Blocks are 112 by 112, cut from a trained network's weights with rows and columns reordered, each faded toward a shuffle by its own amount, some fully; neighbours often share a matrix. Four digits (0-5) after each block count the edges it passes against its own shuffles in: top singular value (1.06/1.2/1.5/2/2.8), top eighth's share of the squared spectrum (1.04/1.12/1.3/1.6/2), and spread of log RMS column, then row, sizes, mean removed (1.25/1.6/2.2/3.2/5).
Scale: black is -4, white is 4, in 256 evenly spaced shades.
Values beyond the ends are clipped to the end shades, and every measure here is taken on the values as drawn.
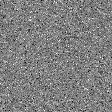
2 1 0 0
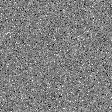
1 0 0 0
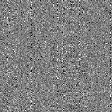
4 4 3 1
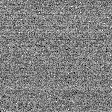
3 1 0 0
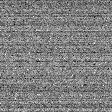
4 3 0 2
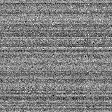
5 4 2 3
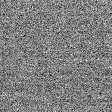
2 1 0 0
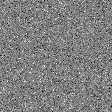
1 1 0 0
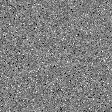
0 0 0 0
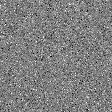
1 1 0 0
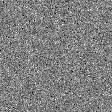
2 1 0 0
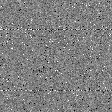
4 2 0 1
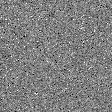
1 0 0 0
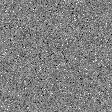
0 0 0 0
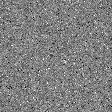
0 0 0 0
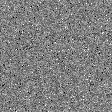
0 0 0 0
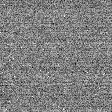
3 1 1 0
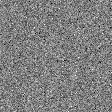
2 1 0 0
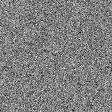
2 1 0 1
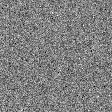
1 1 0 0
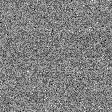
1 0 0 0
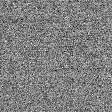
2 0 0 0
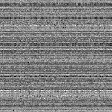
5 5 2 4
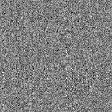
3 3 2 2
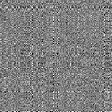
5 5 3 3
